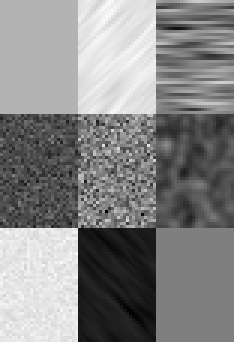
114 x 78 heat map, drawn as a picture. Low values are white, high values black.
The table splits into 3 rows of 3 panels. Panel 1,1: low, flat. Panel 1,2: very low, slanting up to the right, faint in contrast. Panel 1,3: middling, streaked across, strong in contrast. Panel 2,1: high, fine-grained. Panel 2,2: middling, fine-grained, strong in contrast. Panel 2,3: high, blotchy. Panel 3,1: very low, fine-grained, faint in contrast. Panel 3,2: very high, slanting down to the right, faint in contrast. Panel 3,3: middling, flat.
